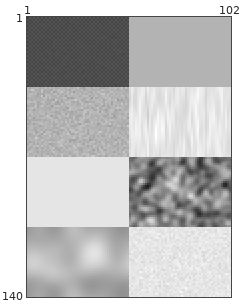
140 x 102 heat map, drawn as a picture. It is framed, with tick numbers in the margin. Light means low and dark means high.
It is made of 4 by 2 panels. Panel 1,1: high, checkered, faint in contrast. Panel 1,2: low, flat. Panel 2,1: low, fine-grained, faint in contrast. Panel 2,2: very low, streaked downward, faint in contrast. Panel 3,1: very low, flat. Panel 3,2: middling, blotchy, strong in contrast. Panel 4,1: low, smooth. Panel 4,2: very low, fine-grained, faint in contrast.
